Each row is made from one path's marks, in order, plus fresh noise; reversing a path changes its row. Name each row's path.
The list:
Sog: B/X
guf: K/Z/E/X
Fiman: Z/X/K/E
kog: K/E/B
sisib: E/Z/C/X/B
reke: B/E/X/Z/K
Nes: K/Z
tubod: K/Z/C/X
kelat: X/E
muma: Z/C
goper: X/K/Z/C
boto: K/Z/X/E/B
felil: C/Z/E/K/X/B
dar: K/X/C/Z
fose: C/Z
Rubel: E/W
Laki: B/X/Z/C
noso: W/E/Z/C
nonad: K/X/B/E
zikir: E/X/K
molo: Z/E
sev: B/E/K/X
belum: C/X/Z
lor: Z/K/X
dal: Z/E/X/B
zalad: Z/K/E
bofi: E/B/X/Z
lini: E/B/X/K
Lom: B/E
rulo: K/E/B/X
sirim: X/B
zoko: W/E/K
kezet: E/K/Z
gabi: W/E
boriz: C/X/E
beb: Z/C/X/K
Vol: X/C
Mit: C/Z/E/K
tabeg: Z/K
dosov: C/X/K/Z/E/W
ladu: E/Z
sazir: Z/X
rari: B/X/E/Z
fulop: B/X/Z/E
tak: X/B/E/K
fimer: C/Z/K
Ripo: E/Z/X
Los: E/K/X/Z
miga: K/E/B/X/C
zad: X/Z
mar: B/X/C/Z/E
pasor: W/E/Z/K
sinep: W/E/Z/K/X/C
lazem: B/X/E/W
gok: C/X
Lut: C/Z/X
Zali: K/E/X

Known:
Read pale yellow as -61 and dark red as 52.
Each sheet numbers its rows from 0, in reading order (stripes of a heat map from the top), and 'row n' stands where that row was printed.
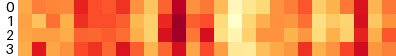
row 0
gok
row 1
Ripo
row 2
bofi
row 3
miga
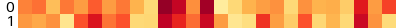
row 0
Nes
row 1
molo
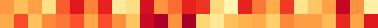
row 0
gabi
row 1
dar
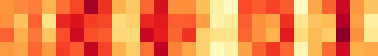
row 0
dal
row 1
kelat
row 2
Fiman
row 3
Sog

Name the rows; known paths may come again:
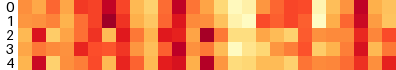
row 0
rulo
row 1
dal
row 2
noso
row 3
gok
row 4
muma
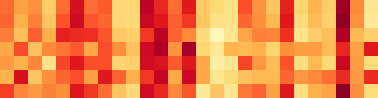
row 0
zalad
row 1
Fiman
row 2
Zali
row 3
dar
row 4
fulop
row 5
Laki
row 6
tak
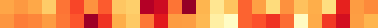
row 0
ladu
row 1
sirim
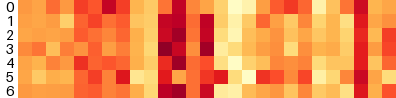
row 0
Sog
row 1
rari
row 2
zad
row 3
Nes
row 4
sazir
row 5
lazem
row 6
Los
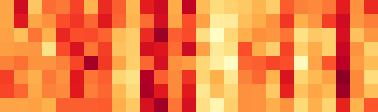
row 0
goper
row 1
miga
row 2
Ripo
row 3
mar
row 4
felil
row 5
zoko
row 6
Mit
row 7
bofi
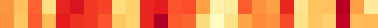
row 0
kelat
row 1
guf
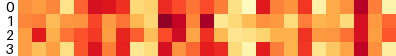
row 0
Lom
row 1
kezet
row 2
sinep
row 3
gabi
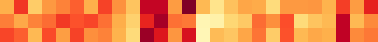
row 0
fose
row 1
lor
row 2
tabeg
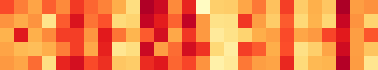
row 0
reke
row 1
molo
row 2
Vol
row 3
dosov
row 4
boriz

